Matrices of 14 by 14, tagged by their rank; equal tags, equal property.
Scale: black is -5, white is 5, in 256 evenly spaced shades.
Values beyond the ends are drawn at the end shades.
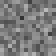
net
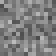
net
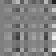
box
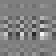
box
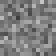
net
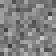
net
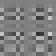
box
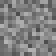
net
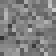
net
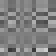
box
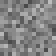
net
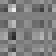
box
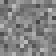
net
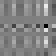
box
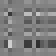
box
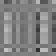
box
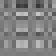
box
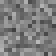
net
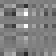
box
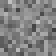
net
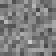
net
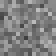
net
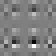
box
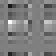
box
